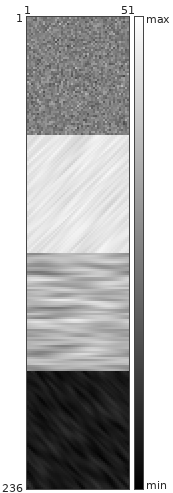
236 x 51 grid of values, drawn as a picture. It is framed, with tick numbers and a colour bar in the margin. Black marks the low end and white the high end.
It is made of 4 by 1 panels. Panel 1,1: middling, fine-grained. Panel 2,1: very high, slanting up to the right, faint in contrast. Panel 3,1: high, streaked across. Panel 4,1: very low, slanting down to the right, faint in contrast.
